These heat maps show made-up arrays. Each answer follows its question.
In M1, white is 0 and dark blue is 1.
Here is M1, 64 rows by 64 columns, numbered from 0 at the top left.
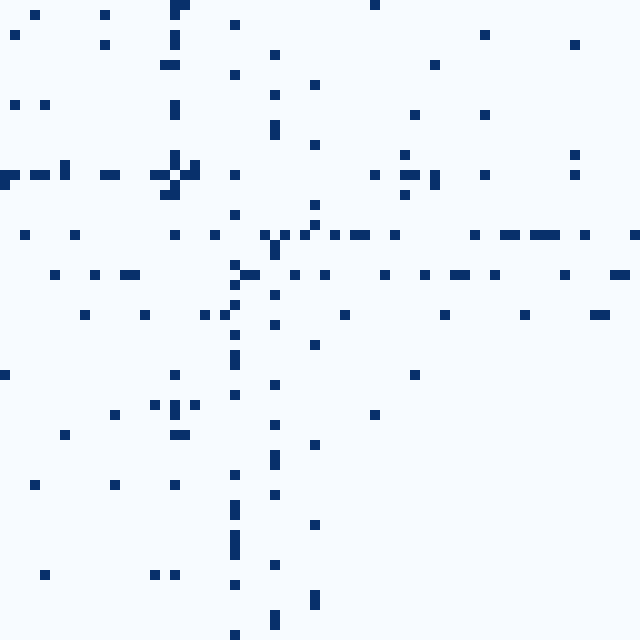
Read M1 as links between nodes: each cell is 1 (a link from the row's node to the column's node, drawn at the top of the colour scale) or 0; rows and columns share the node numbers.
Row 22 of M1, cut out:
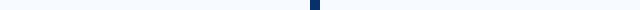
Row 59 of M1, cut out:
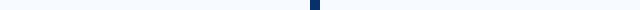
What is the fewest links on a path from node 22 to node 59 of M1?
2
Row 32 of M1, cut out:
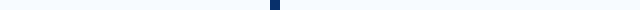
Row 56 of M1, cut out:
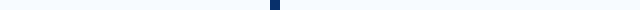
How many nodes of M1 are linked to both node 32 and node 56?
1
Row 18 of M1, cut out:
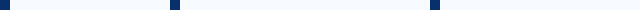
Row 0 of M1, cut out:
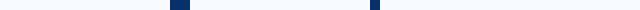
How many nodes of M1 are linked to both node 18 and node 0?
1
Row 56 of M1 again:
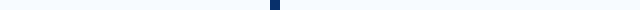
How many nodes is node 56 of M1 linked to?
1
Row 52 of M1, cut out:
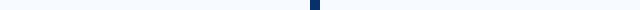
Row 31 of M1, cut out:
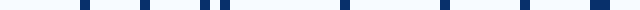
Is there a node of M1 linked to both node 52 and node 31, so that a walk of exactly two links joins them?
no
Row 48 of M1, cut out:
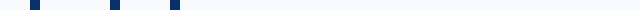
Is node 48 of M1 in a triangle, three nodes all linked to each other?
yes
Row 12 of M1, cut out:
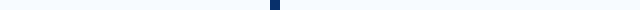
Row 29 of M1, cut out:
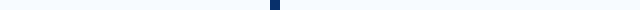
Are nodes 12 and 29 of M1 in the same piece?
yes
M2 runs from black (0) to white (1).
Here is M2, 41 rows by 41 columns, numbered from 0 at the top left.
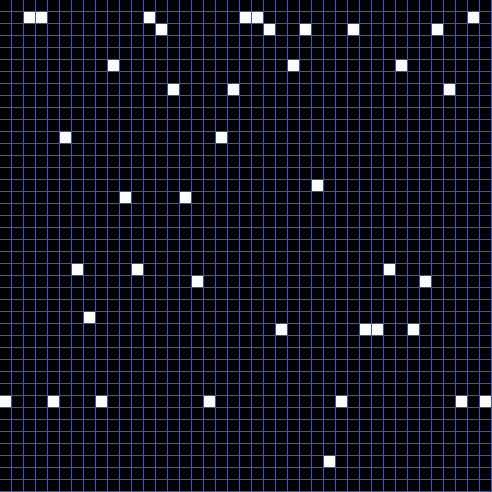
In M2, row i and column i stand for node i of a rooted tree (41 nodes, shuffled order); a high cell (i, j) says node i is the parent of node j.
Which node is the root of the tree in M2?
1
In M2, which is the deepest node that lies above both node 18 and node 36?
2
